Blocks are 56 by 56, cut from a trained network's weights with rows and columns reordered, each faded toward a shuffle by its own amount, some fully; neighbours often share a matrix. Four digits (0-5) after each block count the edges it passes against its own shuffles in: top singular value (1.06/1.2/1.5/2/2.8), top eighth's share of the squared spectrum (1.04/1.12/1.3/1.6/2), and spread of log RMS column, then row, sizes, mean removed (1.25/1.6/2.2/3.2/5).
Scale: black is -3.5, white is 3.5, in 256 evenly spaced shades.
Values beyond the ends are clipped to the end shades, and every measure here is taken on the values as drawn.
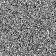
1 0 0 0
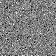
1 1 0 0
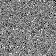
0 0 0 0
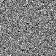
2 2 0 0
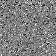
2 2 0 1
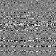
4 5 1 4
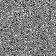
1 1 0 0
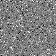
0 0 0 0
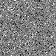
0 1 0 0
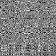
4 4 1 3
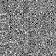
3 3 1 1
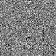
3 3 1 2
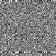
3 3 1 2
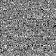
3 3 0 2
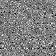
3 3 0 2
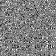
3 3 0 2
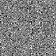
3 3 1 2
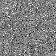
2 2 0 1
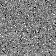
0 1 0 0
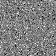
0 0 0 0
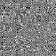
3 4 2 2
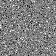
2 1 0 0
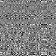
4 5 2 4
